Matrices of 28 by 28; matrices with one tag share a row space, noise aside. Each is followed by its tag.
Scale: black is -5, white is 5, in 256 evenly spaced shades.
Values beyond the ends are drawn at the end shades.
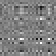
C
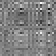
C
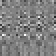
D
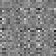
D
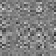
D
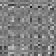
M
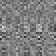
D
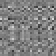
M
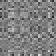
M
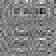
C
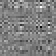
C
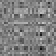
C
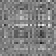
C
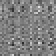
M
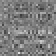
C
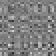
M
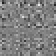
D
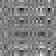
C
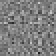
M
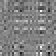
C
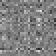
D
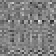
M
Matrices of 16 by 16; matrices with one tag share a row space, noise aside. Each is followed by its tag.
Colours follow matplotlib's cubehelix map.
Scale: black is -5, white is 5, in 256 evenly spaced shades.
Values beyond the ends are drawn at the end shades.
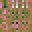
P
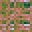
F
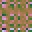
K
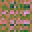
F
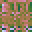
K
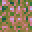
K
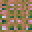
K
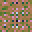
P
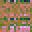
F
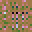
P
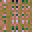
P
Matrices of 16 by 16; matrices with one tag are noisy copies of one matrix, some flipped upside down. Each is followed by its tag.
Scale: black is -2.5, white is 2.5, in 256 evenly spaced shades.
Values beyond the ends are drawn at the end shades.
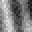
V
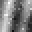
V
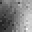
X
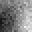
X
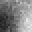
X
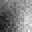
X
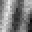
V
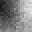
X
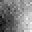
X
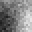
X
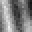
V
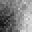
X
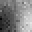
X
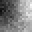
X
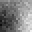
X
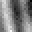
V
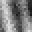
V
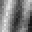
V
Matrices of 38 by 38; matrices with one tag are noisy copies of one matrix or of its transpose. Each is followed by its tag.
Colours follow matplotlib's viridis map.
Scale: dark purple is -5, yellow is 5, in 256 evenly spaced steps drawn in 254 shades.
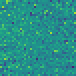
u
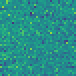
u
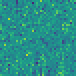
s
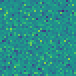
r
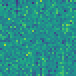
s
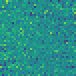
u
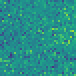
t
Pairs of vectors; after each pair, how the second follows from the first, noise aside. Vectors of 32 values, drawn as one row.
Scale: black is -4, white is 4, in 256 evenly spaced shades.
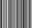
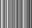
sign-scrambled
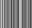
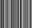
sign-scrambled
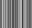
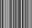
sign-scrambled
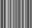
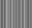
shrunk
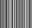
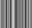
sign-scrambled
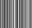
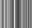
sign-scrambled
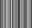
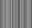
shrunk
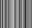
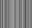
shrunk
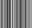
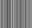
shrunk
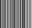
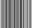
sign-scrambled
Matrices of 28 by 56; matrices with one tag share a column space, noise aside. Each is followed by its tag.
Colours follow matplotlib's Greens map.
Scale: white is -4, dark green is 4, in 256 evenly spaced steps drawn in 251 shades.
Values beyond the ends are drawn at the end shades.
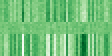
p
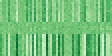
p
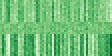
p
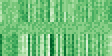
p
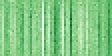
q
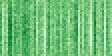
q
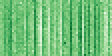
q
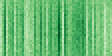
q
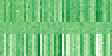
p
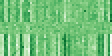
p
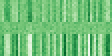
p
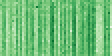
q
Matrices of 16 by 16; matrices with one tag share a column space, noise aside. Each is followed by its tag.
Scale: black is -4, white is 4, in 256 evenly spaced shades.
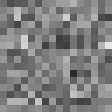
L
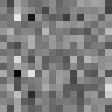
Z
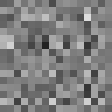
L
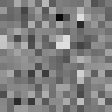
L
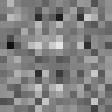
L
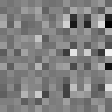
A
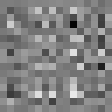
A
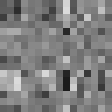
Z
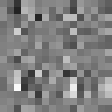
Z
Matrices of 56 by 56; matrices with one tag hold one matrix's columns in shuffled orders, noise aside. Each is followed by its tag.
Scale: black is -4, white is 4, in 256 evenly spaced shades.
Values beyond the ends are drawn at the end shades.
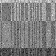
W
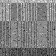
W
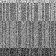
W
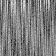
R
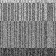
W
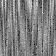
R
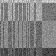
W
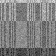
W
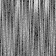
R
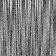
R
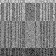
W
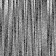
R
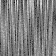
R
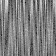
R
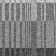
W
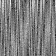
R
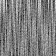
R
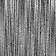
R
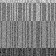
W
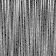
R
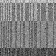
W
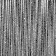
R
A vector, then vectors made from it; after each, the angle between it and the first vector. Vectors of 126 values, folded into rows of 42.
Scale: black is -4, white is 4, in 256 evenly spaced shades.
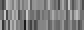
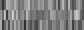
nearly parallel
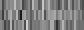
partly aligned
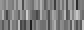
partly aligned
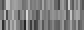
nearly parallel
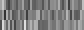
nearly opposite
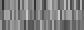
partly aligned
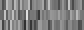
nearly parallel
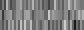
orthogonal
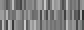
partly opposed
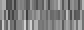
nearly opposite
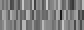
orthogonal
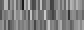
orthogonal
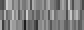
nearly parallel
